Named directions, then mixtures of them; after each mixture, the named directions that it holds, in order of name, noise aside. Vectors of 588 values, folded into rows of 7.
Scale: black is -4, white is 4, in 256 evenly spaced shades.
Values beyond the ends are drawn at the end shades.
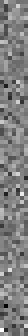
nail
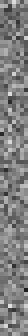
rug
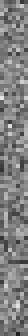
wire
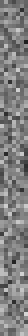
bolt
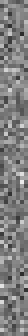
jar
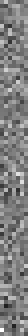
jar, nail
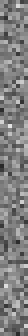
nail, wire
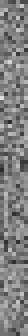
bolt, wire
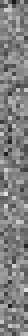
bolt, rug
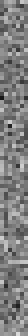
wire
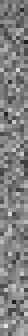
bolt, rug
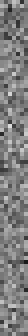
rug, wire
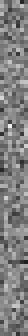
rug, wire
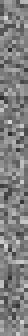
jar, wire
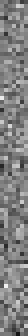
nail, wire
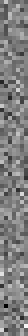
bolt, nail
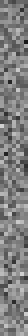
bolt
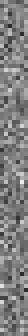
jar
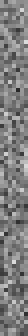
bolt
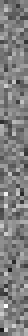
bolt, nail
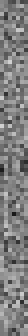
bolt, wire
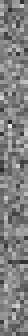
rug, wire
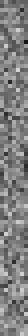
bolt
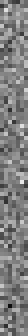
jar, rug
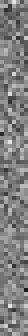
rug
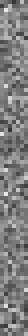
nail, rug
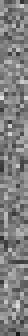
wire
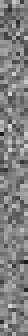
rug, wire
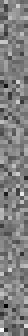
nail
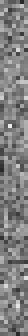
jar, wire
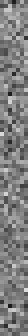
rug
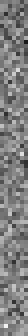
bolt, rug
